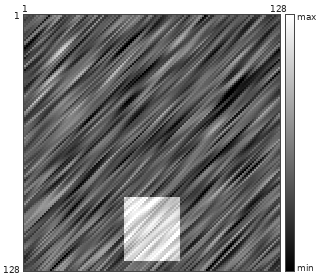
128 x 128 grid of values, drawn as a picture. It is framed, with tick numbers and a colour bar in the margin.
Ninth with the highest average: bottom middle. Histogram: skewed, a long tail of high values. Grain: diagonal, up to the right. Odd patch: higher, in the bottom middle.
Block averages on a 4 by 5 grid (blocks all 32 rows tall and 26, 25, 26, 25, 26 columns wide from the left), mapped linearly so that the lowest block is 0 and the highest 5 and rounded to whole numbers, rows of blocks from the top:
00000 | 10000 | 00100 | 11510
